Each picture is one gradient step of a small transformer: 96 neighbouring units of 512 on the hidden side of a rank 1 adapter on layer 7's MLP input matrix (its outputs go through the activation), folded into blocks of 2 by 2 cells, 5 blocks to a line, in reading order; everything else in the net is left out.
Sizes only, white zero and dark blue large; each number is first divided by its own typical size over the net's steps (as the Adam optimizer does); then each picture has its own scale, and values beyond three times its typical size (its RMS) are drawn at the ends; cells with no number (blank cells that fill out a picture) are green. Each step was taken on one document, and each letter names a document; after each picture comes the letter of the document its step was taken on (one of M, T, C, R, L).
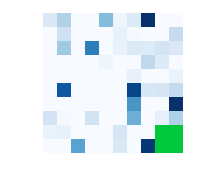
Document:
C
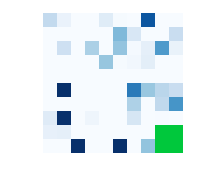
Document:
C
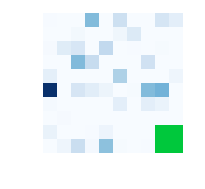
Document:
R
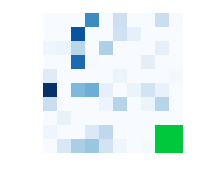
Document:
R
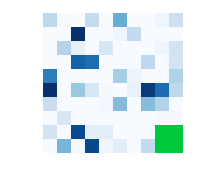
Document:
R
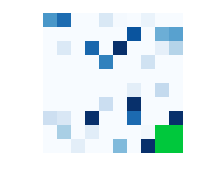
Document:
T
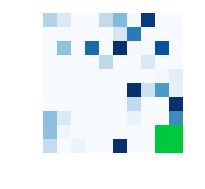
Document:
C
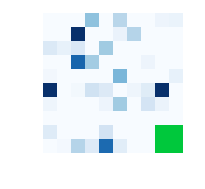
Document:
R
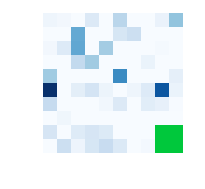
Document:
R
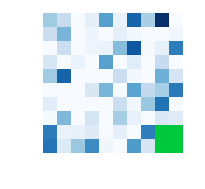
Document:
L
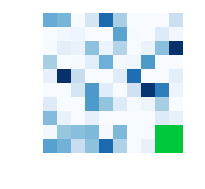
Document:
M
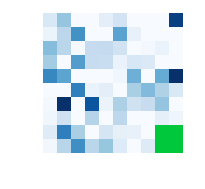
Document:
M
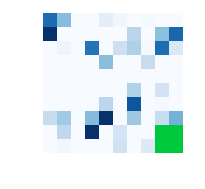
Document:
T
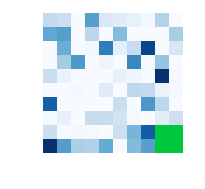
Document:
L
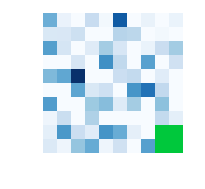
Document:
M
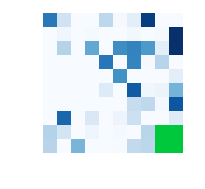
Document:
L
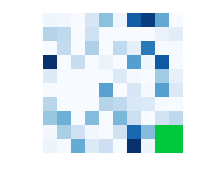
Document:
L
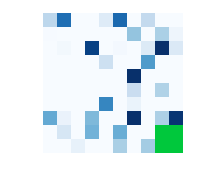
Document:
T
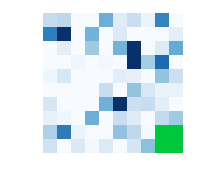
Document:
L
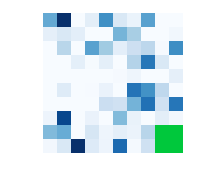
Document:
C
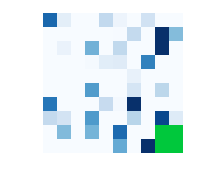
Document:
T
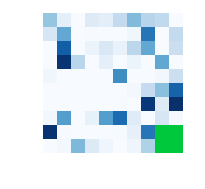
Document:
L
